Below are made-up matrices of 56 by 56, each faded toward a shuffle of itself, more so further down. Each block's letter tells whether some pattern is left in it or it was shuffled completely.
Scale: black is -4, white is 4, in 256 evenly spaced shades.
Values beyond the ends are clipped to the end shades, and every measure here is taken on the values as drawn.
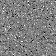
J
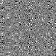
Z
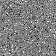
J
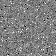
J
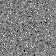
J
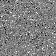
J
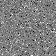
J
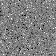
J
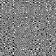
Z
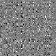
Z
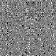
Z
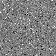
J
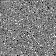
J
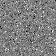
J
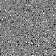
Z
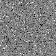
J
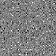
Z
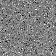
J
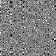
Z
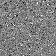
J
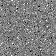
J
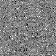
Z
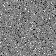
J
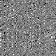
Z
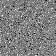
J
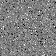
J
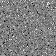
J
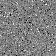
J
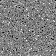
J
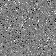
J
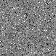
J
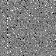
Z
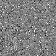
Z
